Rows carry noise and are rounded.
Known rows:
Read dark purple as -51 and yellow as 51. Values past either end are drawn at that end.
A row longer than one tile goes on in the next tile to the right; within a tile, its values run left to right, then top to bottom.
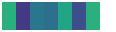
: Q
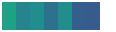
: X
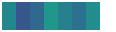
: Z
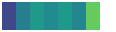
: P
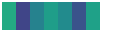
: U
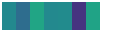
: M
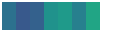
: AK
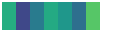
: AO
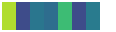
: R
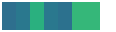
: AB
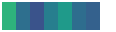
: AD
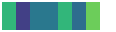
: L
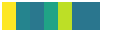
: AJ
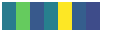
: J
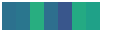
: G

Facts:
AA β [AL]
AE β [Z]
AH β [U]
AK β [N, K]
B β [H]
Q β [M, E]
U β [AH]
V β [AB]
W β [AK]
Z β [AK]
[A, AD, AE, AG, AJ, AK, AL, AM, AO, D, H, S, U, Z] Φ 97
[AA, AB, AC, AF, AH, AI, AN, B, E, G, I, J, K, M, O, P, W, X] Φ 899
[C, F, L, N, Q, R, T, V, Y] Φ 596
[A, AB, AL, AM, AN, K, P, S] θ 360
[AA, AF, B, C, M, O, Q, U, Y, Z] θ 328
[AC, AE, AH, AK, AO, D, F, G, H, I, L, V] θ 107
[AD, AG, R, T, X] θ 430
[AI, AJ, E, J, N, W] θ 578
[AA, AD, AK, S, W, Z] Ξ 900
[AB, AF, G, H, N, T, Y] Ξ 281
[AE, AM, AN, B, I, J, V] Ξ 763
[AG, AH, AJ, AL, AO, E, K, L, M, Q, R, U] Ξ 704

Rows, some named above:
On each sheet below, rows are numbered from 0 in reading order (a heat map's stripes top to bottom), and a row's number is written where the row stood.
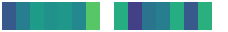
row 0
P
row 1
Q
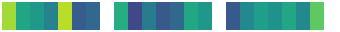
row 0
E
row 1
Y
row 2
P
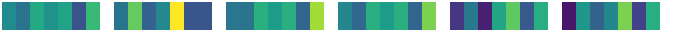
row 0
AH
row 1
J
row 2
K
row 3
K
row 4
AE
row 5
I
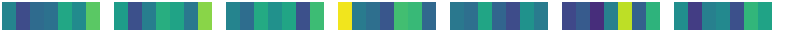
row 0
F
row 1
AL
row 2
AH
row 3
N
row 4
AF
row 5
V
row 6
H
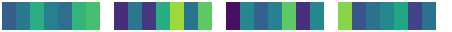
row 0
AB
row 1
AM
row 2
B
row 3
AG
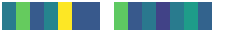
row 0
J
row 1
T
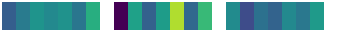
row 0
AC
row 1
AN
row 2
C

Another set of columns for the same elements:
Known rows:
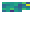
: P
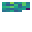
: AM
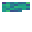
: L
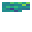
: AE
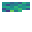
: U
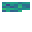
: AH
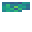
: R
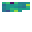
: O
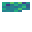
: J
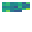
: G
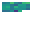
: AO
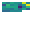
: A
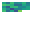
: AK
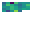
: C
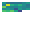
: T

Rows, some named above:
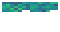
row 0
R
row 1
AO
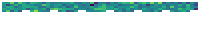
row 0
AN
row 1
AB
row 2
AH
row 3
M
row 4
I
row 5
J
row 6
Q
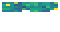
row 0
F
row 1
G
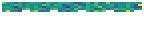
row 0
AB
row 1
AB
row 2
E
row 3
AD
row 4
X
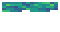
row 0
N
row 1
V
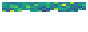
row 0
Z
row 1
H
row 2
F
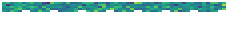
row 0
B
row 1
AG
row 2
AJ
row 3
AF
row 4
AG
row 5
AL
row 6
K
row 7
AC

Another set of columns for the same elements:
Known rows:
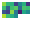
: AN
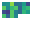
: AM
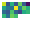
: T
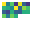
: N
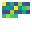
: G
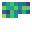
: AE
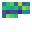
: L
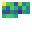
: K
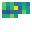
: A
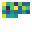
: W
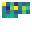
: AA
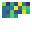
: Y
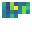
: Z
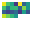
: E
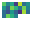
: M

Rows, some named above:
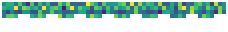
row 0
F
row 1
H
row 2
AD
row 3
K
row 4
AJ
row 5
R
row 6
Z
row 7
M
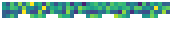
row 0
U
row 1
AB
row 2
B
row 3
AO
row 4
I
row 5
H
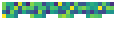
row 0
J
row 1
AN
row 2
G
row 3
F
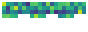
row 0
X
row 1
AH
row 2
AL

